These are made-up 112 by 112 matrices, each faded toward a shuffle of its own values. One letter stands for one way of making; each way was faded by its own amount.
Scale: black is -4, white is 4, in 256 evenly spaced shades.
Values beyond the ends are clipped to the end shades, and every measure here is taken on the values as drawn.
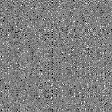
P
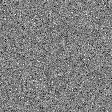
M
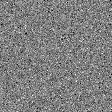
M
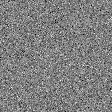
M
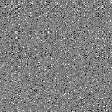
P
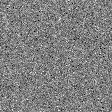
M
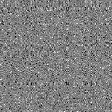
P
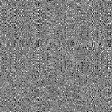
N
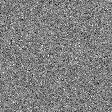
M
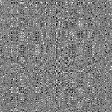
N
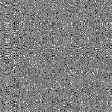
P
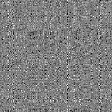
N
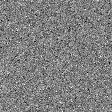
M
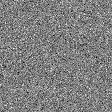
M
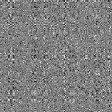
N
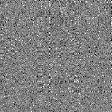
P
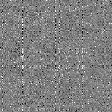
N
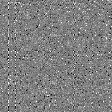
P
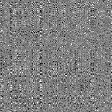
N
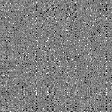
P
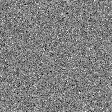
M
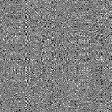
N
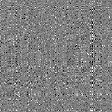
N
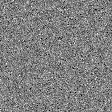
M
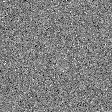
M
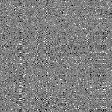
P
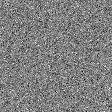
M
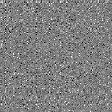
P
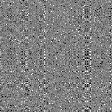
N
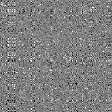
N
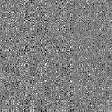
N
